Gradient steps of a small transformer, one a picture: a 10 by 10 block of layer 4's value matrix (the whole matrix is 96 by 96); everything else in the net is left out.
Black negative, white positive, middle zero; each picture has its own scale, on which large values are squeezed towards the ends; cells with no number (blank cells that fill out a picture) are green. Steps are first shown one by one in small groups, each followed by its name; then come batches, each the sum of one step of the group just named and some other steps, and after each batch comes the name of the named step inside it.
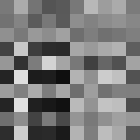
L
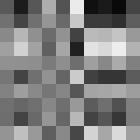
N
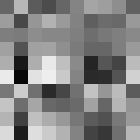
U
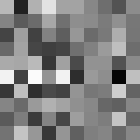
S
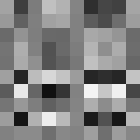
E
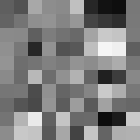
N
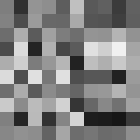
S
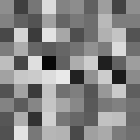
S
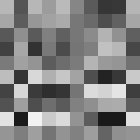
E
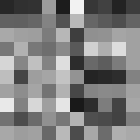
N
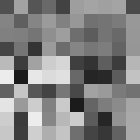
U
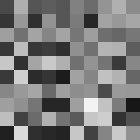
L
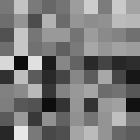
L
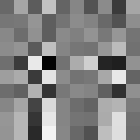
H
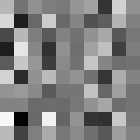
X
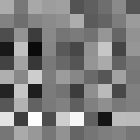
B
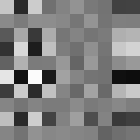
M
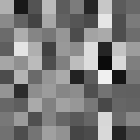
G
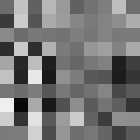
B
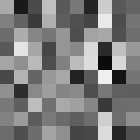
G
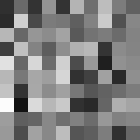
G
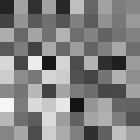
H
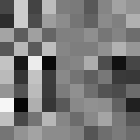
H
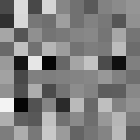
H
